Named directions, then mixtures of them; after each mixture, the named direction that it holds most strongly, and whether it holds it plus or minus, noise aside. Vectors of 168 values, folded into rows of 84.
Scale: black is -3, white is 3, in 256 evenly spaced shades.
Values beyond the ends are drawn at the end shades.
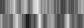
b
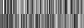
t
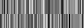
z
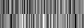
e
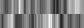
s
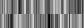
s, minus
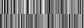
z, plus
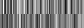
t, plus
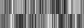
s, plus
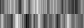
b, plus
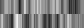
s, minus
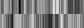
s, minus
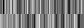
t, minus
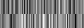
e, plus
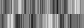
s, plus
